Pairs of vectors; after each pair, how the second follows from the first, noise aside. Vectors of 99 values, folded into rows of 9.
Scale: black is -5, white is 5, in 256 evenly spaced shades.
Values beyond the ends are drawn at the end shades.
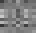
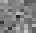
shuffled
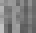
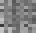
sign-scrambled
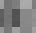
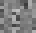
sign-scrambled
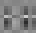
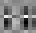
scaled up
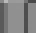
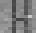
wrapped around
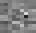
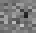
sign-scrambled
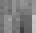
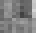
wrapped around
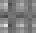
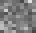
shuffled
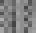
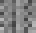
copied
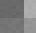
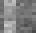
wrapped around
